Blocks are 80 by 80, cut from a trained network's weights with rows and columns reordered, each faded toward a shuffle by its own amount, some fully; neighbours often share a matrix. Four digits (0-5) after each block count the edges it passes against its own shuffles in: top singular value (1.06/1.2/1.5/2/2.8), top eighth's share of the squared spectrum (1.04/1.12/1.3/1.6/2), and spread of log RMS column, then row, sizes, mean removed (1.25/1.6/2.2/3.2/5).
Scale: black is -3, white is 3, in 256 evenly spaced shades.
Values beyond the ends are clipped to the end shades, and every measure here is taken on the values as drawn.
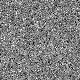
0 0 0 0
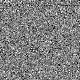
1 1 0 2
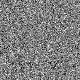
0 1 0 0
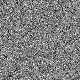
0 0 0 0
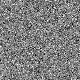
0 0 0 0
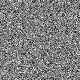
2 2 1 1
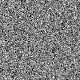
0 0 0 0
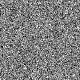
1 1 0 1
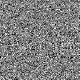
2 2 0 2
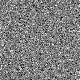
1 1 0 0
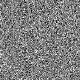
2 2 2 0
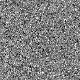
2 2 2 0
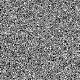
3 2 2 0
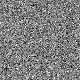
2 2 0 1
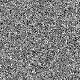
1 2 0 1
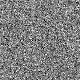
1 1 0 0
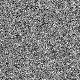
2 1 0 0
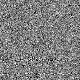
1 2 0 2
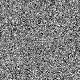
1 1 0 1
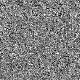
1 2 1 2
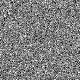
1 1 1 1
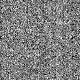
2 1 0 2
